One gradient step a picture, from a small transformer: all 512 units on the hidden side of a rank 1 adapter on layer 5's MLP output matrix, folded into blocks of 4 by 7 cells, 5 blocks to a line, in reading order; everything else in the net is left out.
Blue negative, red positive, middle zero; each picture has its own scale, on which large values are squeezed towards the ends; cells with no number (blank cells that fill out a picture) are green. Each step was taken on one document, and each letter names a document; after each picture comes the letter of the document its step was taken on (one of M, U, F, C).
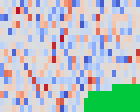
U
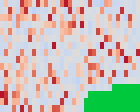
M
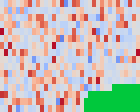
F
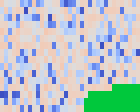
M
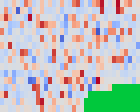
U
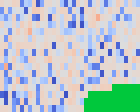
M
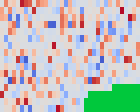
M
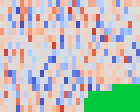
U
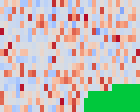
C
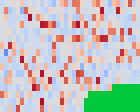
F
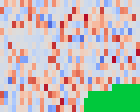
C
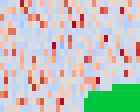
F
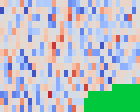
C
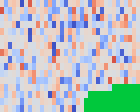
C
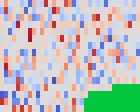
M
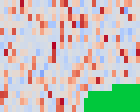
F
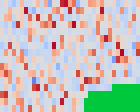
U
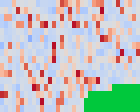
U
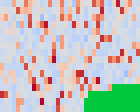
U
